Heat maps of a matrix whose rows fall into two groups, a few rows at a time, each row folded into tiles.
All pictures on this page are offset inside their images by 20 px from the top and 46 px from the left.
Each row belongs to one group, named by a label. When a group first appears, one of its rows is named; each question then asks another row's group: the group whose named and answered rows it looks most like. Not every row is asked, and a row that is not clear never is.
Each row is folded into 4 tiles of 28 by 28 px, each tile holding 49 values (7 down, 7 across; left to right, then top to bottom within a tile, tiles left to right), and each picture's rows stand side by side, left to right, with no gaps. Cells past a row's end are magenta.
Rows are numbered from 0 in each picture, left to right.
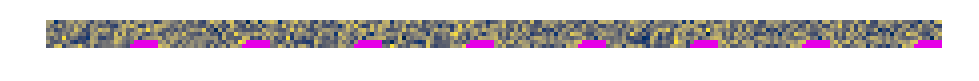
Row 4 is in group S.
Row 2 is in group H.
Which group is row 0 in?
H
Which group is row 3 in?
H
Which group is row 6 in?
S
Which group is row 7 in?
S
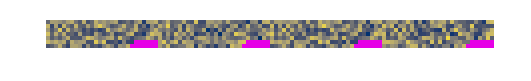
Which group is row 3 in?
S
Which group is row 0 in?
S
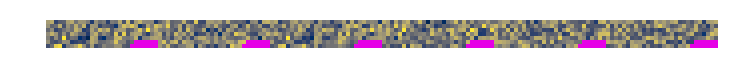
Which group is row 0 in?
H
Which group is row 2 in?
H
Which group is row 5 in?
S
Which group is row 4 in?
S
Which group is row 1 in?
S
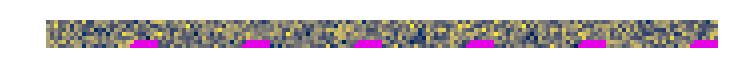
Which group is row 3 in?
H
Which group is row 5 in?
S
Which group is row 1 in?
H
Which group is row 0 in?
S
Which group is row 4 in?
H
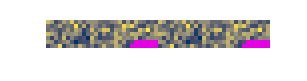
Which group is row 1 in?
H
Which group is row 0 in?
H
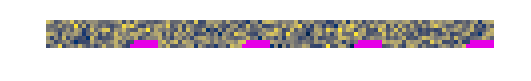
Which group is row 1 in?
S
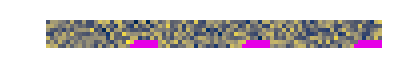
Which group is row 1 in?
S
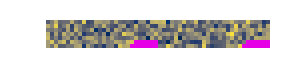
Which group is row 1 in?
H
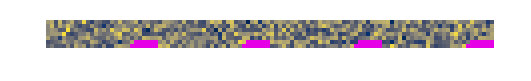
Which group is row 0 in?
H
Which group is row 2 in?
S
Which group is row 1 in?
S
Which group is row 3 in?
H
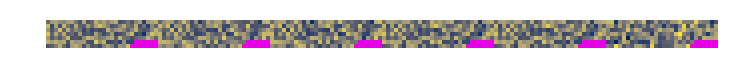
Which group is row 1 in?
S
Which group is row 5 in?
H
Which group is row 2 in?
S
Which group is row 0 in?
S
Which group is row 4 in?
S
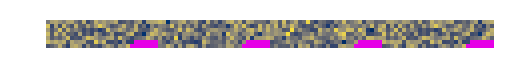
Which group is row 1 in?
H
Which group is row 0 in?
S
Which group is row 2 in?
H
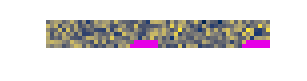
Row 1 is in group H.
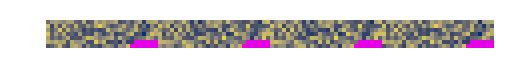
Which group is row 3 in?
S
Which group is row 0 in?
S
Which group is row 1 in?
S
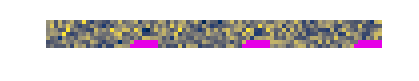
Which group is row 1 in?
H
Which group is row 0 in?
H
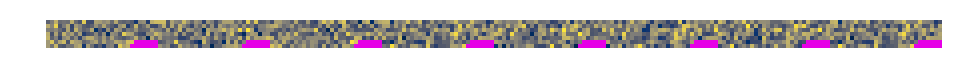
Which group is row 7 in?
H
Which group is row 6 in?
H
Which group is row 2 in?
S
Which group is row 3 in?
H
